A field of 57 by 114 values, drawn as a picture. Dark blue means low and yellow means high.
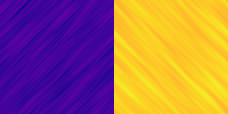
It is made of 1 by 2 panels. Panel 1,1: very low, slanting up to the right, faint in contrast. Panel 1,2: very high, slanting down to the right, faint in contrast.
